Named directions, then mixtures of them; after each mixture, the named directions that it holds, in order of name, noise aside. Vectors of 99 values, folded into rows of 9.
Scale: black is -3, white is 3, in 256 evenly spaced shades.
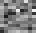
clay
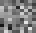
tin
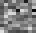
clay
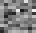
clay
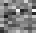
clay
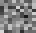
clay, tin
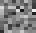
clay, tin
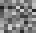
clay, tin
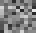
clay, tin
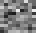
clay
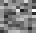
clay
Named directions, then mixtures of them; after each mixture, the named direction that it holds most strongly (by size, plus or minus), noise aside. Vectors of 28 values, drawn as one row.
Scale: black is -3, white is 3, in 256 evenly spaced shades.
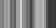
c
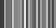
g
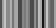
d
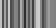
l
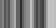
c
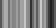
c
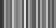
g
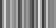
d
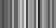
g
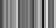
d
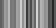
c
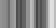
c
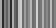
d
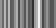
l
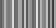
g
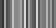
g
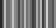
g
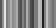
d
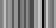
d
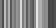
c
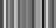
d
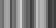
c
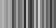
g
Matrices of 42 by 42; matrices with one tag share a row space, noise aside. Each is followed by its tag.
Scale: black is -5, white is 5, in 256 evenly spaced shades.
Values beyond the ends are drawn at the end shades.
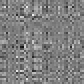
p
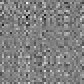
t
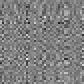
t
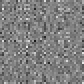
t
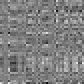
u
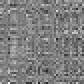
u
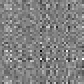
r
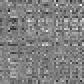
u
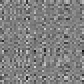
t
